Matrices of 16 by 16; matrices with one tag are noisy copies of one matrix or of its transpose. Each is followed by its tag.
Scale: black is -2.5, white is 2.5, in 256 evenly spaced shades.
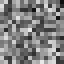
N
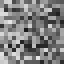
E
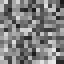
N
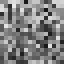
E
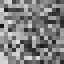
E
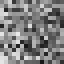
E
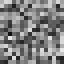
N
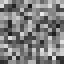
N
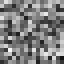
N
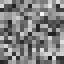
N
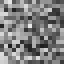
E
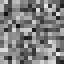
N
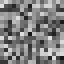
N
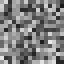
N
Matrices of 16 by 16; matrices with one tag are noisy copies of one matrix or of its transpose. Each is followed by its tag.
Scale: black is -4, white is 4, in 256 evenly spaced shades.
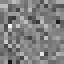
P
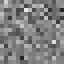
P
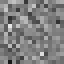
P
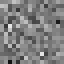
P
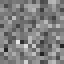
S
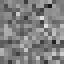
S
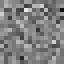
P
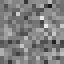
S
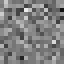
P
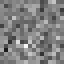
S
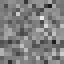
S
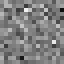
P
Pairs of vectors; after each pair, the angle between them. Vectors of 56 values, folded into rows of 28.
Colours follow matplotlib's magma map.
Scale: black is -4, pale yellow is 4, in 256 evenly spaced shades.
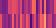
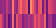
partly aligned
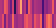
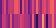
partly opposed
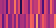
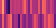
orthogonal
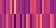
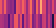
partly opposed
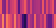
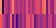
orthogonal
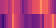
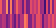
orthogonal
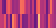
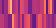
partly aligned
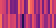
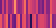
orthogonal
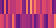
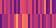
orthogonal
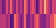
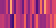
nearly parallel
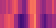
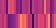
partly opposed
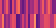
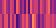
partly aligned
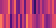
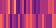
nearly parallel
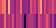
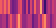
partly aligned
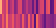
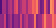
nearly opposite
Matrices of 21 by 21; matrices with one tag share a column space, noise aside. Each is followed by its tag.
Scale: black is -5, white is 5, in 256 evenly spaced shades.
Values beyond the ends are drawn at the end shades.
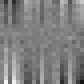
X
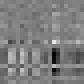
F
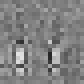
F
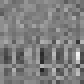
F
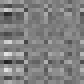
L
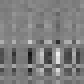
F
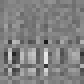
F
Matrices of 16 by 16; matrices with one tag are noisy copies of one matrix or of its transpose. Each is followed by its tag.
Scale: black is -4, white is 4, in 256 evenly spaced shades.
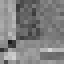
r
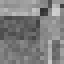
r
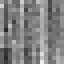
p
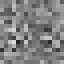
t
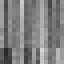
p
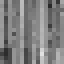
p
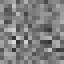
t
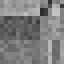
r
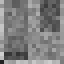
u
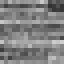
p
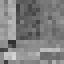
r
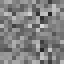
t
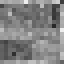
u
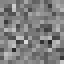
t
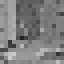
r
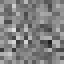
t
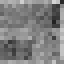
u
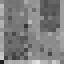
u
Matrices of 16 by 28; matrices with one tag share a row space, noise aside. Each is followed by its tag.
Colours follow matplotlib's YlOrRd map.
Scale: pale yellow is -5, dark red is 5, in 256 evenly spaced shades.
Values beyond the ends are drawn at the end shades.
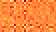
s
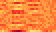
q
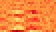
q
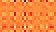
s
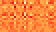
s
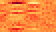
q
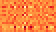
s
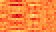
q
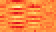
q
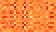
s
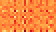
s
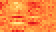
q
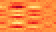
q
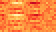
q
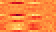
q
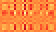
s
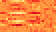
q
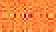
s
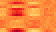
q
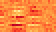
q
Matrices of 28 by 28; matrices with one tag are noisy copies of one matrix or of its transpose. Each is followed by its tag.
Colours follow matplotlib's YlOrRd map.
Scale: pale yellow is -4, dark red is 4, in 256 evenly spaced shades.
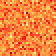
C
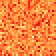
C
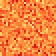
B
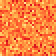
B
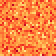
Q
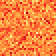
C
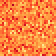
Q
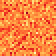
C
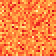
C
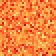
Q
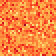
Q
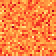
C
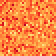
Q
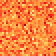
Q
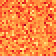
Q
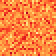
C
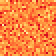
B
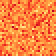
C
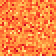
Q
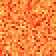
C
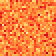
B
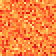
B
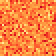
B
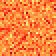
C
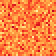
C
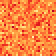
C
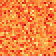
Q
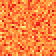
C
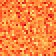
Q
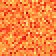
C
